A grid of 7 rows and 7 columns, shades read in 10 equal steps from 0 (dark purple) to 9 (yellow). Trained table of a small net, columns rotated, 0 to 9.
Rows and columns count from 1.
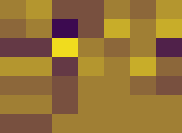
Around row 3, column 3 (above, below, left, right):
0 2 2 5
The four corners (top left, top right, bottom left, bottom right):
5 6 3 5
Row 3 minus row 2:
-2 -3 9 2 -3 0 -6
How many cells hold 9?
1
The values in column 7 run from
1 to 7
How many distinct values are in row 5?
3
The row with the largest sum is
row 4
